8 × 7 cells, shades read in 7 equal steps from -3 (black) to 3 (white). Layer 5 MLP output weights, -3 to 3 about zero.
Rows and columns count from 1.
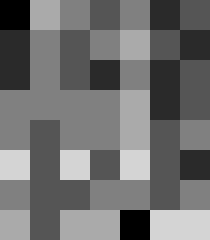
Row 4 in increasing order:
-2 -1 0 0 0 0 1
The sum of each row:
-6 -5 -8 -2 -1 1 -3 3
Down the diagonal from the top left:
-3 0 -1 0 1 -1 0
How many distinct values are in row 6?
3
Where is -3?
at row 1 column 1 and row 8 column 5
